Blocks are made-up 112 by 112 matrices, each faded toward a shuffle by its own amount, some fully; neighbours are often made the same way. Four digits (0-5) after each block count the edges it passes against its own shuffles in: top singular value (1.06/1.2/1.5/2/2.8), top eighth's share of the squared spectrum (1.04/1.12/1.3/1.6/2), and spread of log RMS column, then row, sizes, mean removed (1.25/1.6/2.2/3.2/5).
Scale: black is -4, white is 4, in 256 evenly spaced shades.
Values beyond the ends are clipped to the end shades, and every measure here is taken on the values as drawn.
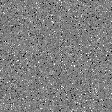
3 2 1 0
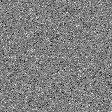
0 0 0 0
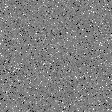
0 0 0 0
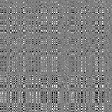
5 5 4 4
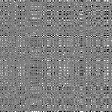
5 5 4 4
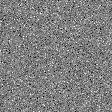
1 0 0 0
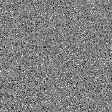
3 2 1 1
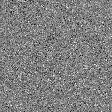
2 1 0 0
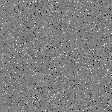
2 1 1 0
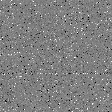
2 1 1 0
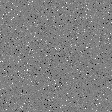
0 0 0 0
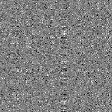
4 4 2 2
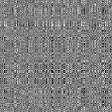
5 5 4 4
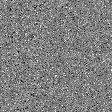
0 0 0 0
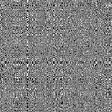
5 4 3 3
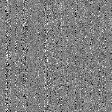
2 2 4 0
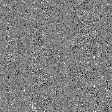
1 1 3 0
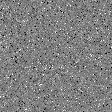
0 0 0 0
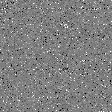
2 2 0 1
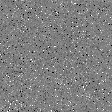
2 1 0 0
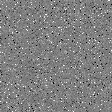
3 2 1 0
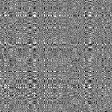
5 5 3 4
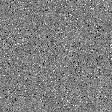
3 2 0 1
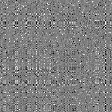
5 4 3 3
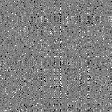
5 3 2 2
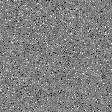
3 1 0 0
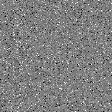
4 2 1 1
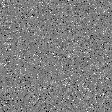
3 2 0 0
